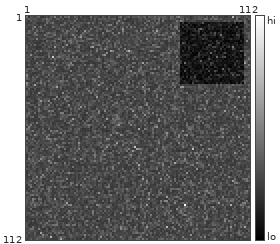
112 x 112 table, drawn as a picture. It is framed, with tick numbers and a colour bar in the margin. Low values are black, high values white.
Neither half mirrors the other. The ninth with the lowest average is the top right. No regular stripes run through it. The distribution is heavy-tailed on both sides. An odd patch, lower than its surroundings, sits in the top right. Overall the values sit about 30% of the way up the scale.
